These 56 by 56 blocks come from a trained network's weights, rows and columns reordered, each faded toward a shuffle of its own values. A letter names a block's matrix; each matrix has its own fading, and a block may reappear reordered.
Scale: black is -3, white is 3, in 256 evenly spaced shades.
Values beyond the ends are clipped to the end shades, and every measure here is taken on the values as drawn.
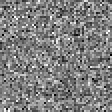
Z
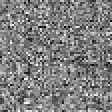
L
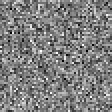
Z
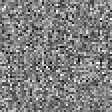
L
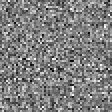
L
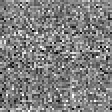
L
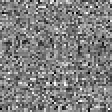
L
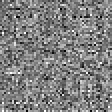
L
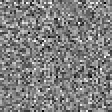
L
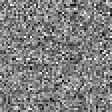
L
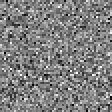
Z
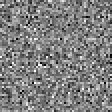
L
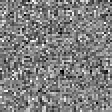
L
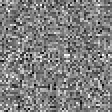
L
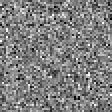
Z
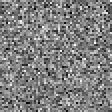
Z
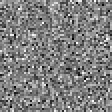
Z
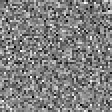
Z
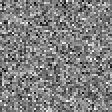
Z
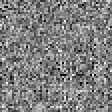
L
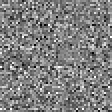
L
